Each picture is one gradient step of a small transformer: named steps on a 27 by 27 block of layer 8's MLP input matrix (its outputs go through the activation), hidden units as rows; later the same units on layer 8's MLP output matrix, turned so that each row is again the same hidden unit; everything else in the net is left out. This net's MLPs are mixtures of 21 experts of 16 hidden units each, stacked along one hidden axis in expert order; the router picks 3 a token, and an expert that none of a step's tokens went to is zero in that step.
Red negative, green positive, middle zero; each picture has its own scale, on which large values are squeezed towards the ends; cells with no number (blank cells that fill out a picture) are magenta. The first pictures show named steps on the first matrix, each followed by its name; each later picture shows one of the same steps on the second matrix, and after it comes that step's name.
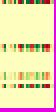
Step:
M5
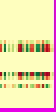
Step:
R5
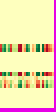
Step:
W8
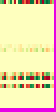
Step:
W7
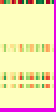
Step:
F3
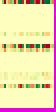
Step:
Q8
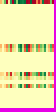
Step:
M5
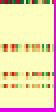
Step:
Q8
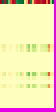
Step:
F3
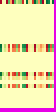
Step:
M5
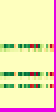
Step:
R5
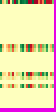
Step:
M5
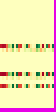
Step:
R5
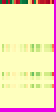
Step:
F3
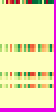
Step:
W7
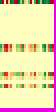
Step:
M5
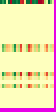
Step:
W7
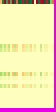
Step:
F3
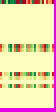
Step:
M5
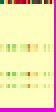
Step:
F3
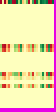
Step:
M5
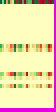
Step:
Q8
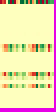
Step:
Q8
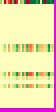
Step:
W7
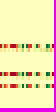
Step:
R5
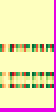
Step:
W8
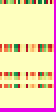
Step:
M5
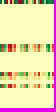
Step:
M5
